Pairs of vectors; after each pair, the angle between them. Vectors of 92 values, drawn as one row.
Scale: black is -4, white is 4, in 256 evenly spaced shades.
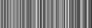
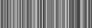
nearly parallel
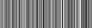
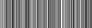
partly aligned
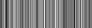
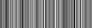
nearly parallel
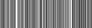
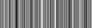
partly opposed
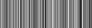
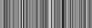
partly aligned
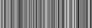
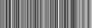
partly opposed
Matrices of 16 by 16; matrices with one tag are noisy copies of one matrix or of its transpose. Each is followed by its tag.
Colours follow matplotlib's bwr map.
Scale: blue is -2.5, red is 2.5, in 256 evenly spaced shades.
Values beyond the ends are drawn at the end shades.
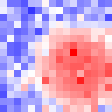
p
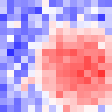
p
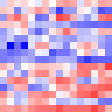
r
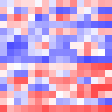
r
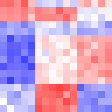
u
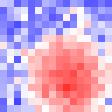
p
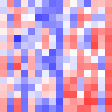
r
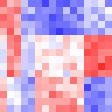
u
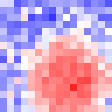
p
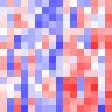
r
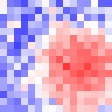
p
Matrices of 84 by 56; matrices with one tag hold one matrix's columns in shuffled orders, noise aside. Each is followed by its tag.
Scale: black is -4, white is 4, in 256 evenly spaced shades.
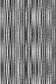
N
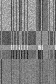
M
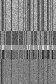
M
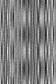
N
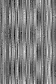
N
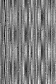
N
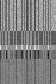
M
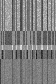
M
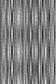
N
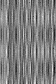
N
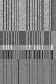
M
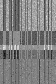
M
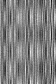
N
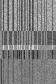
M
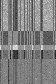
M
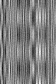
N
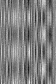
N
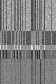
M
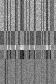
M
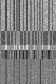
M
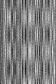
N
